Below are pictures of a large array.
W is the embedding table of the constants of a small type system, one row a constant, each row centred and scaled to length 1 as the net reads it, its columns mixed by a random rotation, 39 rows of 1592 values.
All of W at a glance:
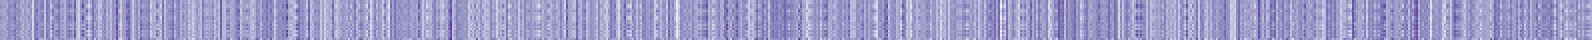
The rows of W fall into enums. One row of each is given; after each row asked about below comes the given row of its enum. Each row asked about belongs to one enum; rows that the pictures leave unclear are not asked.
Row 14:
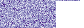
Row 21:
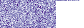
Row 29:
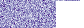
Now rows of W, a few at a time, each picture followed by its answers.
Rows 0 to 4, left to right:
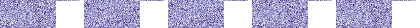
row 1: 14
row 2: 14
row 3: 21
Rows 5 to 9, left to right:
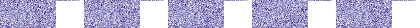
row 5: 21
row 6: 21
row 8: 14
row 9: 21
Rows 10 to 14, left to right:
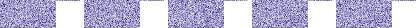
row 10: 14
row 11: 29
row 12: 21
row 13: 14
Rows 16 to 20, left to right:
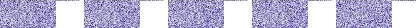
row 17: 21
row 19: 21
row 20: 14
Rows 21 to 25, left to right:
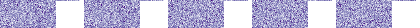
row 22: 21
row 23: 29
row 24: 29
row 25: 14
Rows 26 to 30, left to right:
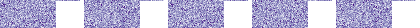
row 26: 14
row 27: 21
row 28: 14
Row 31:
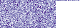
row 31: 21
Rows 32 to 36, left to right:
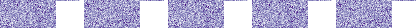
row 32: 21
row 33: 14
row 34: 21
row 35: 21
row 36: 14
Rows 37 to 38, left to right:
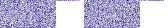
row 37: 21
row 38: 29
